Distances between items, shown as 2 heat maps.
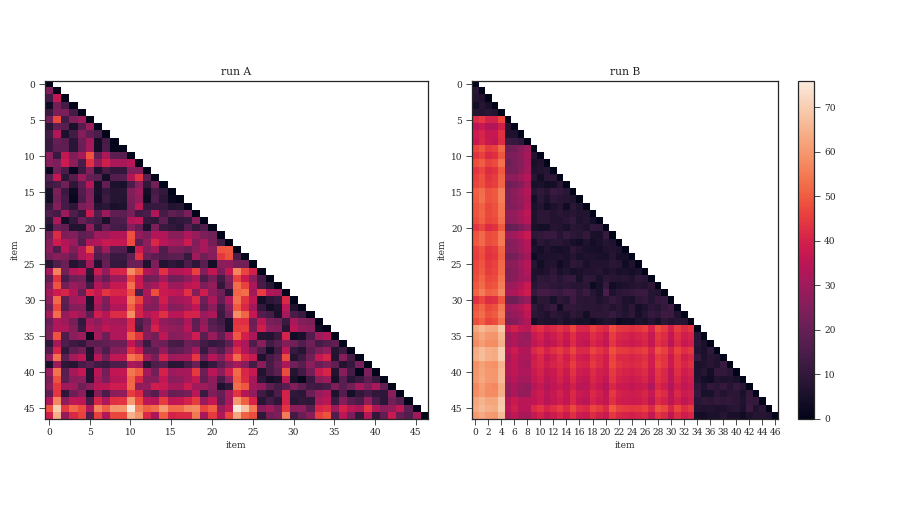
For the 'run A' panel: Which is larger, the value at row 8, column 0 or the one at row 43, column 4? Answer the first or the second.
the second
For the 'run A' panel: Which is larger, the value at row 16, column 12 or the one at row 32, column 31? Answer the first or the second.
the second
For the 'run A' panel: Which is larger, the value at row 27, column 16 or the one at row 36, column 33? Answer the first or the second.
the first
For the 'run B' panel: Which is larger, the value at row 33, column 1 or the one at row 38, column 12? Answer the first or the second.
the first
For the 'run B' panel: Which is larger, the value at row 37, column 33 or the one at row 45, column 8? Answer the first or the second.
the first
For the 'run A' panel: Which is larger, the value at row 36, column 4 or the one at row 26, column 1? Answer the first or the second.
the second
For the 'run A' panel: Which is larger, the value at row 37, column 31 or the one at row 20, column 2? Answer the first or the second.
the second
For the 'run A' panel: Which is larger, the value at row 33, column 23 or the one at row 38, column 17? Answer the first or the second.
the first
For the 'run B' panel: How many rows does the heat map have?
47
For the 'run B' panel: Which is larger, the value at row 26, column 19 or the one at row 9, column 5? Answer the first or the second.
the second
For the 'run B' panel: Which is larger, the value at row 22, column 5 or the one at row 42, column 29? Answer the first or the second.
the second
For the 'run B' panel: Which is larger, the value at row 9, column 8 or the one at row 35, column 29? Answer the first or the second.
the second
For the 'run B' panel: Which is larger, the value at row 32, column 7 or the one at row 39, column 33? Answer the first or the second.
the second
